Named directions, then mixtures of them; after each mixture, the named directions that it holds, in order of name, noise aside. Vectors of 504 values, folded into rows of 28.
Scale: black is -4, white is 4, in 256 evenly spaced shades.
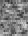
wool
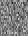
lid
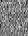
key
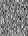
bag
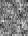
bag, key, wool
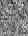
lid, wool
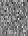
bag, lid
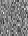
bag, lid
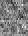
bag, lid, wool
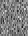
bag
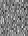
bag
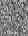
lid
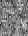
key, lid, wool
